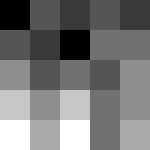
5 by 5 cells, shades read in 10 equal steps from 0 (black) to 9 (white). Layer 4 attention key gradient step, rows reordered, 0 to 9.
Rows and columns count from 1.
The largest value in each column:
9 6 9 4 6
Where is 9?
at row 5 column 1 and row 5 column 3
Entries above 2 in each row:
2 3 5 5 5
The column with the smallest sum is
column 4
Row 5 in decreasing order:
9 9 6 6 4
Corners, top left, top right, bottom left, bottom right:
0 2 9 6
